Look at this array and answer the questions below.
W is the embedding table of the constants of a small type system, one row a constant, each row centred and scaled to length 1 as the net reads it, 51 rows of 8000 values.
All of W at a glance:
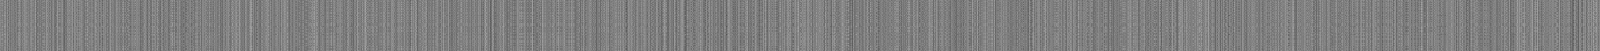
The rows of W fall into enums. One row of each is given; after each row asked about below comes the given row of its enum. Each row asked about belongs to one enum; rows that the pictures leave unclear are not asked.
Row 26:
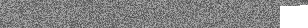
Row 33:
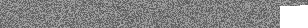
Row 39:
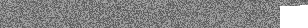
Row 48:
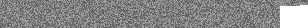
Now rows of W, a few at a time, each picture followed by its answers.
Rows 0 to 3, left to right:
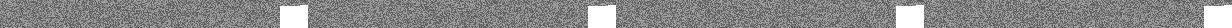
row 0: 39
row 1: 33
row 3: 39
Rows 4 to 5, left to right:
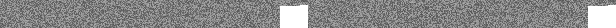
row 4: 48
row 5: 39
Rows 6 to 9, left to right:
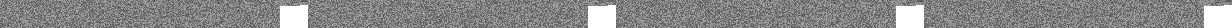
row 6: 48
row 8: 48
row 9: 48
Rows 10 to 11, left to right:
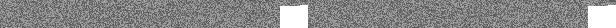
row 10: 39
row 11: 48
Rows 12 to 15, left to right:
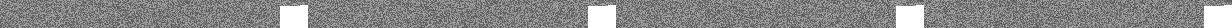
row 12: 33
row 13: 33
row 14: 48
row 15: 26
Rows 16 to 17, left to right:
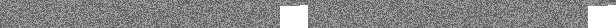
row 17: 48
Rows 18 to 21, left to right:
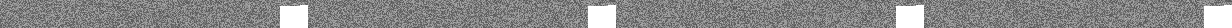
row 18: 33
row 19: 48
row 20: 39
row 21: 48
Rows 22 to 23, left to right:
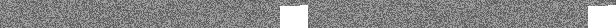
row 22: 39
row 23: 33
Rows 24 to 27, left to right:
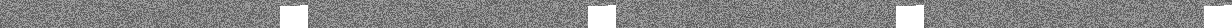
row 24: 33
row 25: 33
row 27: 48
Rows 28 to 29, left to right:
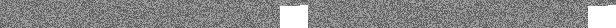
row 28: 48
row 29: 39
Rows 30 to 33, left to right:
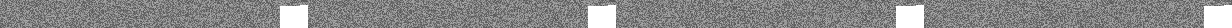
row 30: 48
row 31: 48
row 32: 39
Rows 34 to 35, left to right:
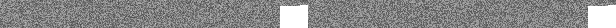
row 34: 26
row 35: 39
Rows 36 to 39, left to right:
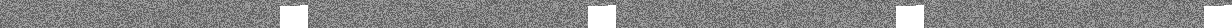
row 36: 33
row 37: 33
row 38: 39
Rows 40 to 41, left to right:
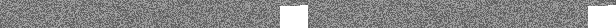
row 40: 33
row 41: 33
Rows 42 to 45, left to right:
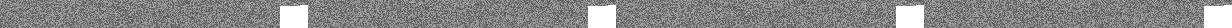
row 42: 33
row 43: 39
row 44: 33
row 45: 39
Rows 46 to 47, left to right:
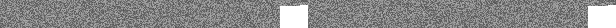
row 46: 48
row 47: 33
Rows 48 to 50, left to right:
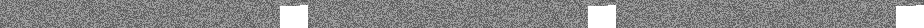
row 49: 48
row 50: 33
